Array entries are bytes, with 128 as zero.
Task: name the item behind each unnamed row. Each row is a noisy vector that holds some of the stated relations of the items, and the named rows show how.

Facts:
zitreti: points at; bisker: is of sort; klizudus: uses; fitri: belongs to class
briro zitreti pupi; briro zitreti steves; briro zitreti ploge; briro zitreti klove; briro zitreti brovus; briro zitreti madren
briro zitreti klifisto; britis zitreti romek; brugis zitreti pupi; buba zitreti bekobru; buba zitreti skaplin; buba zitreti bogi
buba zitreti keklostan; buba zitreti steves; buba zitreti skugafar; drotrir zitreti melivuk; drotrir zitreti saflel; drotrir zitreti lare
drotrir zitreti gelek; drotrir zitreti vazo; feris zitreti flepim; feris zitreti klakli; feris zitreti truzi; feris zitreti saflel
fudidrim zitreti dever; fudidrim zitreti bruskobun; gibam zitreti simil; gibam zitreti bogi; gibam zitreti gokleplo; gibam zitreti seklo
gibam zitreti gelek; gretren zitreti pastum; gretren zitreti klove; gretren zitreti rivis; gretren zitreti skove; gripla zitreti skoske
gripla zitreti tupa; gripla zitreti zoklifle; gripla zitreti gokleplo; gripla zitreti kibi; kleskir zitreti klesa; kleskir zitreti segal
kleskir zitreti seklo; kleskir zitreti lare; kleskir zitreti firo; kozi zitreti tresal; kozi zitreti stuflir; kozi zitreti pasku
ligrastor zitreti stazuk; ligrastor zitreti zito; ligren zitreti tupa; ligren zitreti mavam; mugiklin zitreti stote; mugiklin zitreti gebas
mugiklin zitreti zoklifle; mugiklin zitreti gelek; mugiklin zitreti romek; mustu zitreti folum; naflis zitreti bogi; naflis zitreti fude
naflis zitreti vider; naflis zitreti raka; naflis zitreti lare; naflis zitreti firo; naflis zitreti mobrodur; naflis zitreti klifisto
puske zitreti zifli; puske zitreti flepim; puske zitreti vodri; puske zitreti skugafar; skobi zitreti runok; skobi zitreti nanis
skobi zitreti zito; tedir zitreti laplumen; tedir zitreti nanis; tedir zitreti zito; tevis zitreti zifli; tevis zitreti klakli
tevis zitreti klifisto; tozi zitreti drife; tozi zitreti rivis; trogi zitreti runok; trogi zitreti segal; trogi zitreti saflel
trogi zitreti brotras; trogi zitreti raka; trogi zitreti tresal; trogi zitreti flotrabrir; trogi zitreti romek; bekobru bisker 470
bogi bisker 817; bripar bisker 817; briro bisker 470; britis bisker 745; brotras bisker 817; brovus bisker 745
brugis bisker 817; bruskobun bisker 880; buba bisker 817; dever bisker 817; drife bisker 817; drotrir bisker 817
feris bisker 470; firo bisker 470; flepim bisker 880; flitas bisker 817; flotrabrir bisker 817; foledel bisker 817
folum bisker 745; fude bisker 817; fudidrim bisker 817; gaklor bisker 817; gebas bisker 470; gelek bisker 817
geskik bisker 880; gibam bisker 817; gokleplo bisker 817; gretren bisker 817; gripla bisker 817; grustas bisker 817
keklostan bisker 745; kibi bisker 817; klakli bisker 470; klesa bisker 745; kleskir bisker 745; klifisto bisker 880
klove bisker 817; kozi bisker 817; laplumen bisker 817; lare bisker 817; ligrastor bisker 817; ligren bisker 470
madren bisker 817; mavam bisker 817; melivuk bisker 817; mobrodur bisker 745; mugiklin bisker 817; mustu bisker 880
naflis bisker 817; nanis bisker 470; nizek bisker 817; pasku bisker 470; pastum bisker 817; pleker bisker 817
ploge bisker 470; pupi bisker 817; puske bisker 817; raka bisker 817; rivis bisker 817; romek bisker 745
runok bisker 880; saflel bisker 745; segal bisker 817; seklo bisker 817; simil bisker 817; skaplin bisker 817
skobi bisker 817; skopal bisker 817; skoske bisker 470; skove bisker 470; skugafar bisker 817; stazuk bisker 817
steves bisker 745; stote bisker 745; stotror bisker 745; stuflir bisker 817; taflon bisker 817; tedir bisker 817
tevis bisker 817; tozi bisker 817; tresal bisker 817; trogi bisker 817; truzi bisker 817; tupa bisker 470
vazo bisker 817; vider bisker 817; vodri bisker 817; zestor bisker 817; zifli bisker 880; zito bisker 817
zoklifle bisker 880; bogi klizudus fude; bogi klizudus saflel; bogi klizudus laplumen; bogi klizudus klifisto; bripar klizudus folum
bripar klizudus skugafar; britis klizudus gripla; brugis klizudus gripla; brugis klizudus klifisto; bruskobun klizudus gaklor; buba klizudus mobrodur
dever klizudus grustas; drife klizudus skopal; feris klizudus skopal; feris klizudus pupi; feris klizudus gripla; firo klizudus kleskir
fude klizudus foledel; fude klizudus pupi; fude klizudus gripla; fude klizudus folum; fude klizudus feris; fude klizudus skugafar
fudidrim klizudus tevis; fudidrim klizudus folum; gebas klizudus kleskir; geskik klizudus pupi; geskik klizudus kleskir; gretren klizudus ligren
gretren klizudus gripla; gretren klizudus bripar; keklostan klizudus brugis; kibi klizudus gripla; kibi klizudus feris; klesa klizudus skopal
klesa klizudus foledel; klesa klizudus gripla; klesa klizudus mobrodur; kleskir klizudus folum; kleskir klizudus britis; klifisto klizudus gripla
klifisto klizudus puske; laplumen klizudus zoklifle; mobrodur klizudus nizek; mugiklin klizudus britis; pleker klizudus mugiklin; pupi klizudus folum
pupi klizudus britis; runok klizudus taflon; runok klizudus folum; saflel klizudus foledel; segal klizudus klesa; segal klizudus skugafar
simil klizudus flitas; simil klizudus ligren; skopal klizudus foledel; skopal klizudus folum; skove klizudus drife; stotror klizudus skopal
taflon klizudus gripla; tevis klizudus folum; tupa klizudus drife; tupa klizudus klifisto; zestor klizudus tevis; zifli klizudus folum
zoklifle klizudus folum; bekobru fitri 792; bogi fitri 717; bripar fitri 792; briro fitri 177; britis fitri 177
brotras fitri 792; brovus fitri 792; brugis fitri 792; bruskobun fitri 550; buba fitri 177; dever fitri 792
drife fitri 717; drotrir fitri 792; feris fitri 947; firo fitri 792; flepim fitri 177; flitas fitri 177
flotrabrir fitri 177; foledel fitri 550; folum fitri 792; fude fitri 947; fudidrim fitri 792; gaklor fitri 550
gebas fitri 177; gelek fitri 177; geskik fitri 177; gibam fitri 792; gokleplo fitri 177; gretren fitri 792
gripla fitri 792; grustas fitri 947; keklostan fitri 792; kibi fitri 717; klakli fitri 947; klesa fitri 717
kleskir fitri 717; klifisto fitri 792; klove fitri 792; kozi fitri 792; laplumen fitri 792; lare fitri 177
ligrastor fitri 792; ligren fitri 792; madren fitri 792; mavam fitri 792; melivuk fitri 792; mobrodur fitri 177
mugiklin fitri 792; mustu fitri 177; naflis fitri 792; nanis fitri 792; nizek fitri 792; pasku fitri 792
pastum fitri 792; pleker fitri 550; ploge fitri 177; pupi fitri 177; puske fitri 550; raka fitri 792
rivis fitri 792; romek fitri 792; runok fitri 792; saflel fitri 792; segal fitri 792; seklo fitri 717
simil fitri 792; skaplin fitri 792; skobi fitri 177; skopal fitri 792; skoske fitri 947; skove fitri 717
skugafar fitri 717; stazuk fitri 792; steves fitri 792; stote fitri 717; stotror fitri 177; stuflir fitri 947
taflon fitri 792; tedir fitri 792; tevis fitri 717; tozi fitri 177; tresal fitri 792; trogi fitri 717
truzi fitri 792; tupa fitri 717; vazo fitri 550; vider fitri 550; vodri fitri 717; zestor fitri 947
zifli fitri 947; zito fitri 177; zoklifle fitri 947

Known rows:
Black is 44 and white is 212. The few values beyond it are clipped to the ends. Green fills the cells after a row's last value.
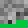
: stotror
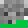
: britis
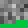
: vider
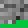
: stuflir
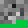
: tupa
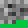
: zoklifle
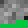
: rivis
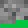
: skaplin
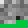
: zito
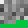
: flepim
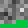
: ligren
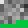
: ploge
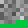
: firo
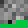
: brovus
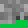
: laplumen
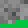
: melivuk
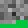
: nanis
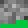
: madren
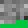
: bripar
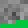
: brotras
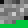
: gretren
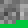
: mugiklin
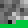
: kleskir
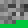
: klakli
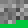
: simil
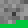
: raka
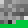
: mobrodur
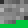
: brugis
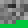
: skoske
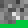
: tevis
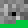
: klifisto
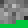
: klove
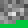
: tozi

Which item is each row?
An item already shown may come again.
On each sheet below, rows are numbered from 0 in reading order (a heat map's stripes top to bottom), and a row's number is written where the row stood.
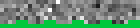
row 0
simil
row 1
briro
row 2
gebas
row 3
feris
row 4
stote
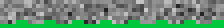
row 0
stotror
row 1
flitas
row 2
romek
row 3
stote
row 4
zestor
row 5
geskik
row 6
zoklifle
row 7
gripla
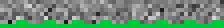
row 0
folum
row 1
foledel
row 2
folum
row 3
saflel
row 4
mugiklin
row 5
bogi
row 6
klakli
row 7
bekobru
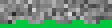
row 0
saflel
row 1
geskik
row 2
buba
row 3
grustas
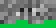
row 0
seklo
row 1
bruskobun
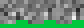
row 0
skobi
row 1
vodri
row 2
skugafar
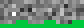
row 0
pleker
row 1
mustu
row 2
zifli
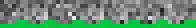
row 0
trogi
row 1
skove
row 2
puske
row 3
skove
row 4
stotror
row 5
klesa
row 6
fude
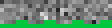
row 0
brugis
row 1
tevis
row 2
bruskobun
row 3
keklostan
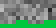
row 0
segal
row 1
drife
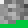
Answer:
pupi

